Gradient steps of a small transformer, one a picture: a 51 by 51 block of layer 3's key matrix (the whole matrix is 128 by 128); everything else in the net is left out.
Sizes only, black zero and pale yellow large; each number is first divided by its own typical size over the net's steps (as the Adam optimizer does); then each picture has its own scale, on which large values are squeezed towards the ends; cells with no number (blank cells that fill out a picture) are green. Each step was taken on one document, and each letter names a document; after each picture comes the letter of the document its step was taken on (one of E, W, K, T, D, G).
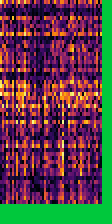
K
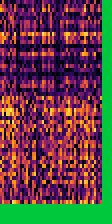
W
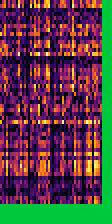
K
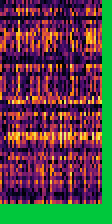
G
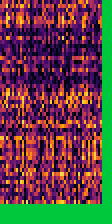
W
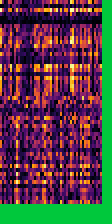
G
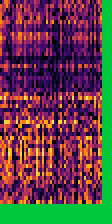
W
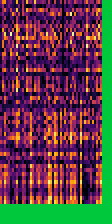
G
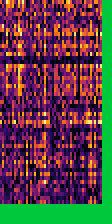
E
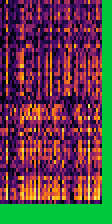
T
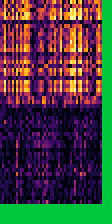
G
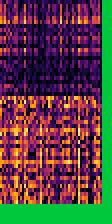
W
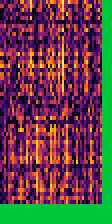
T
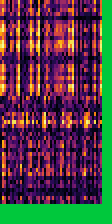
E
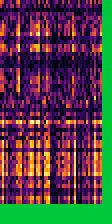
K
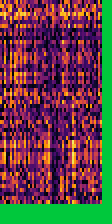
W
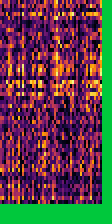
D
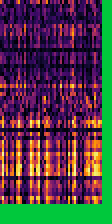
K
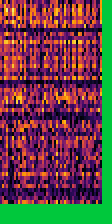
W
